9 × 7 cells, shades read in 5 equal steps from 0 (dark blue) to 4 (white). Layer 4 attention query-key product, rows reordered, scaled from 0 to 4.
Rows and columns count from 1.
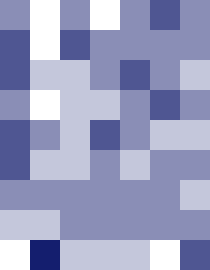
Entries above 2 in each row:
2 1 3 3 3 3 1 2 5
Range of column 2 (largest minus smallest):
4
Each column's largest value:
4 4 3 4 3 4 3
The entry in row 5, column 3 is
3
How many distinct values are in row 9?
4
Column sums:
17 25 22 21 19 19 20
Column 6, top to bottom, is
1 2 2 1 3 2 2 2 4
